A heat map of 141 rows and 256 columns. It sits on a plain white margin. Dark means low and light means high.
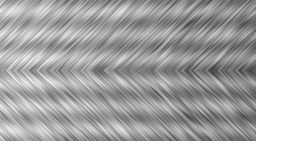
No single row or column stands out from its neighbours. On average the colour sits 60% of the way up the scale. Values rise toward the left. It is mirror symmetric from top to bottom. Horizontal stripes repeat 6 times down the table.
